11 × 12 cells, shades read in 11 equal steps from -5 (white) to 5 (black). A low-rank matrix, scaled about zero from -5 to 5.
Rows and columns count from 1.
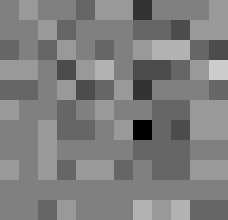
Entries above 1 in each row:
1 1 1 3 2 0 2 0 0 0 0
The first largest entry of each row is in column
8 10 12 4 8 4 8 8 4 1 3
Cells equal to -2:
5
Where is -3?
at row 4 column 12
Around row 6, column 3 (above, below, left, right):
0 -1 0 1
